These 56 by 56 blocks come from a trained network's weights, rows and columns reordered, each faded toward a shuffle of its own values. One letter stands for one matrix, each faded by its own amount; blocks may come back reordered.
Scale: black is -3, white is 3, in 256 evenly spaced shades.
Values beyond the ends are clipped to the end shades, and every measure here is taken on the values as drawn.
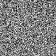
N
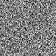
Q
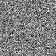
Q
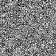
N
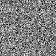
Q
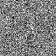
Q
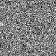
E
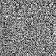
Q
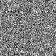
Q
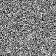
N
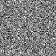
Q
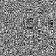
E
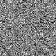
Q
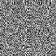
E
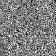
E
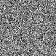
N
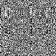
E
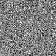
Q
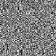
E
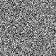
N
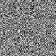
E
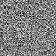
E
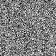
N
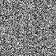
Q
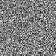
E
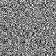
E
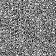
Q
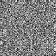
E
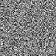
E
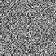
E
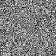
Q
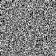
Q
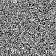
Q
